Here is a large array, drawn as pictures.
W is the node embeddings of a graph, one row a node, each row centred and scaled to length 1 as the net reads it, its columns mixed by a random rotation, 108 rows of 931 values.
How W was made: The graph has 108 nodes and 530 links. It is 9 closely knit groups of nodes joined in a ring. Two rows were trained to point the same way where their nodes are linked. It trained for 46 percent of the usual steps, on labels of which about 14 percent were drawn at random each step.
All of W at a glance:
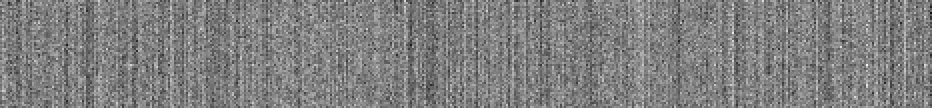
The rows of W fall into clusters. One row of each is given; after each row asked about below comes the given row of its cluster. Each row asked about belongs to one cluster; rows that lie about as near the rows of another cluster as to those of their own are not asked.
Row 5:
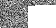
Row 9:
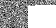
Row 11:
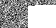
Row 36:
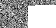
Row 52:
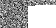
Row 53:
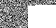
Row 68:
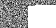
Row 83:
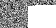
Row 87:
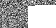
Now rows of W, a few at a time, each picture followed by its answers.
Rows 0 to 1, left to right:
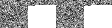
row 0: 11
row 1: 11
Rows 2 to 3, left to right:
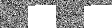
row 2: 68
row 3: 5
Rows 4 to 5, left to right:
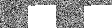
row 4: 9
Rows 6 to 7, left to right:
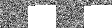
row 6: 52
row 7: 11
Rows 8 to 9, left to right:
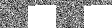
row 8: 36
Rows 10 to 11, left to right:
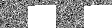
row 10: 87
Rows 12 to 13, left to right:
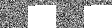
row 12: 36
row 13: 52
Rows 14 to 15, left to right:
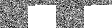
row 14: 53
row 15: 83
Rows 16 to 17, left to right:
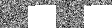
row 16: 11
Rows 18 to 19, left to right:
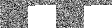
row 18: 52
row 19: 36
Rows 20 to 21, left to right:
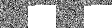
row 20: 68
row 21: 68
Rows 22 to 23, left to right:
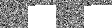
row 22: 83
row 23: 5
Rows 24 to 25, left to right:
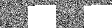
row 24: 87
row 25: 53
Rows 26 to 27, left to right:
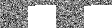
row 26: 52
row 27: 5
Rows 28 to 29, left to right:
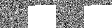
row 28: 83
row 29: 53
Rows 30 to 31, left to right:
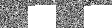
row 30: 83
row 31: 11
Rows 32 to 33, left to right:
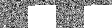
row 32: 9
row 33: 83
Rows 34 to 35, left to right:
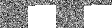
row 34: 52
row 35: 68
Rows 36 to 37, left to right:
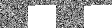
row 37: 11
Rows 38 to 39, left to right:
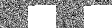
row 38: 68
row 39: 87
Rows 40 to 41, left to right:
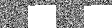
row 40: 9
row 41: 5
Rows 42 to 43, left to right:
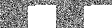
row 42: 52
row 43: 11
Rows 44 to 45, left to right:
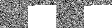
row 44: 53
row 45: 52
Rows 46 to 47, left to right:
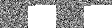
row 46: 68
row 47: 11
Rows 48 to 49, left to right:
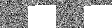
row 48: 87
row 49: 87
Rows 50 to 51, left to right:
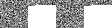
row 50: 68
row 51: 5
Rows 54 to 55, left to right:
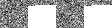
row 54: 9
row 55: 52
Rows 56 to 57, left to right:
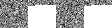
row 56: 83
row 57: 9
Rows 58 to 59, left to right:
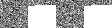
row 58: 68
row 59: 83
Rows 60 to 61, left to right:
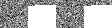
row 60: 5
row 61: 9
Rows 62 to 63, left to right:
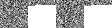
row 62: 68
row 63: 9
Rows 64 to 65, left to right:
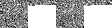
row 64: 53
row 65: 53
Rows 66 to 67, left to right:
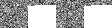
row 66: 53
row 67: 9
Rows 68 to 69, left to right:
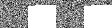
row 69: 9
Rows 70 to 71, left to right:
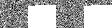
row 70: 9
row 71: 53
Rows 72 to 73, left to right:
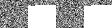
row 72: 9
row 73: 68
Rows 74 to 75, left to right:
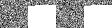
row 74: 11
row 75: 68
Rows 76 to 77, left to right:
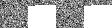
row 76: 87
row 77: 36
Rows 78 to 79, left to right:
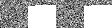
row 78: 11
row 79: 36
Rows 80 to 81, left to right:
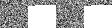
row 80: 87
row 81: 11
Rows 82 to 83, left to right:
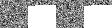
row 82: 11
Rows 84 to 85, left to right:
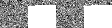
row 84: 87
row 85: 53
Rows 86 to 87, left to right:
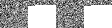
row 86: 83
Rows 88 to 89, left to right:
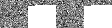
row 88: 5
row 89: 87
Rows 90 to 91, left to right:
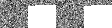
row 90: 9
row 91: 87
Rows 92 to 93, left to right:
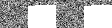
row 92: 11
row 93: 52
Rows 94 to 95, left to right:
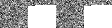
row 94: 11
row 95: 52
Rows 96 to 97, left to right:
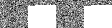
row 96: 9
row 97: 87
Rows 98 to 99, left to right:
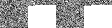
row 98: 87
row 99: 5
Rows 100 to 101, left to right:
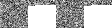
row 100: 52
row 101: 68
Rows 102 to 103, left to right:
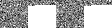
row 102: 53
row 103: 52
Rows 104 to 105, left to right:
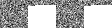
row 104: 9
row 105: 87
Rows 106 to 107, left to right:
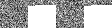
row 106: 36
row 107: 68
